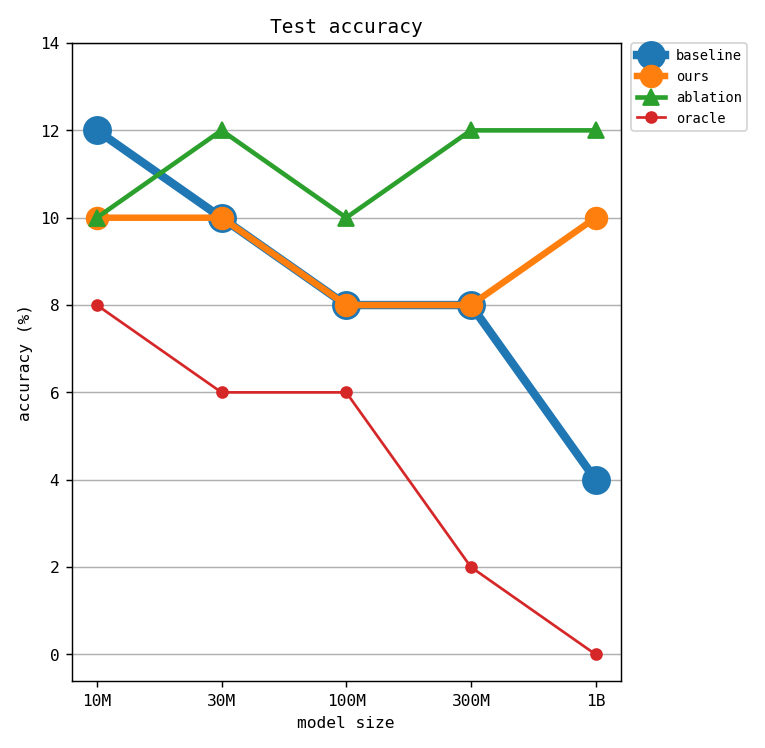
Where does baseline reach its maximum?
10M
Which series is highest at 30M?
ablation
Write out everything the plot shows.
Title: Test accuracy
x-axis: model size, ticks 10M 30M 100M 300M 1B
y-axis: accuracy (%), ticks 0 2 4 6 8 10 12 14
Legend: baseline, ours, ablation, oracle
Values:
baseline: 12 10 8 8 4
ours: 10 10 8 8 10
ablation: 10 12 10 12 12
oracle: 8 6 6 2 0
